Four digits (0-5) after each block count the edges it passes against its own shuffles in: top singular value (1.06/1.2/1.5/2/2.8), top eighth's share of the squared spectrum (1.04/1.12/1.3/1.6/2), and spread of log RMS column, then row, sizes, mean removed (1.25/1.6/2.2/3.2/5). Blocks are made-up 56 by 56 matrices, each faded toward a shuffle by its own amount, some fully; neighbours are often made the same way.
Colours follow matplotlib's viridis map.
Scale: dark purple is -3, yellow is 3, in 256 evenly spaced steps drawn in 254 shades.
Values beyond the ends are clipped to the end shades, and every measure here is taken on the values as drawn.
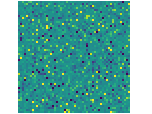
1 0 0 0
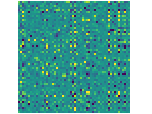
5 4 3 3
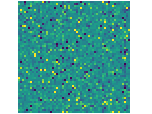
2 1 1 0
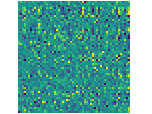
4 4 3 2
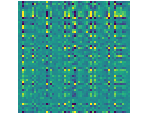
5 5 4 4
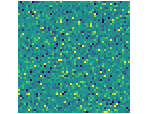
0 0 0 0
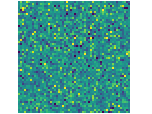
1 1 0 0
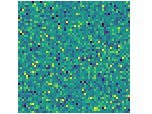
0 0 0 0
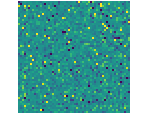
0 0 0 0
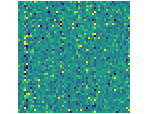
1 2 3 0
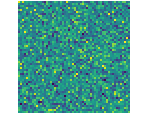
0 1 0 0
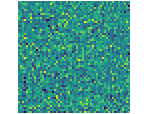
3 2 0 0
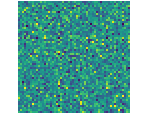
3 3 1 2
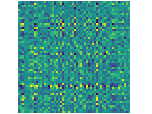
4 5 3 3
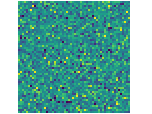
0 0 0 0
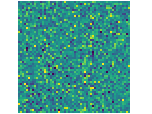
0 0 1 0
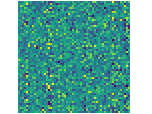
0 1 3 0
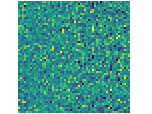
1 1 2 0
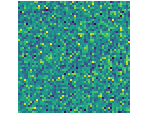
0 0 2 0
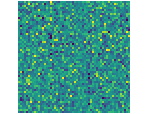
1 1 2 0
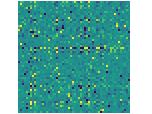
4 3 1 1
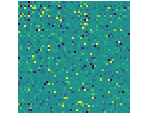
3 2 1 1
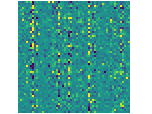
2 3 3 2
